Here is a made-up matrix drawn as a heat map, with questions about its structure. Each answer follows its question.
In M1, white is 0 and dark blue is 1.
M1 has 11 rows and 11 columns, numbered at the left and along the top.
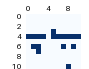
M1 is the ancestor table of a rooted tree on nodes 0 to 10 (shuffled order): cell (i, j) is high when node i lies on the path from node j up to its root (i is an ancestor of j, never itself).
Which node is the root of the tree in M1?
4
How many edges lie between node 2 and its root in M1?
3
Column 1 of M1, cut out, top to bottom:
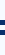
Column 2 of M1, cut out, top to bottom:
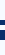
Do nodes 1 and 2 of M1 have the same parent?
no
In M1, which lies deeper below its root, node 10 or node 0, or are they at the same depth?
the same depth
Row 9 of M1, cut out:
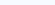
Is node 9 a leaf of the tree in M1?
yes
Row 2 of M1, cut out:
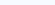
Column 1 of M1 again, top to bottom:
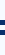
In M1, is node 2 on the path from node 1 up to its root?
no
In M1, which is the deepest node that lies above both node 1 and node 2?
6
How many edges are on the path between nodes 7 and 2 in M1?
1
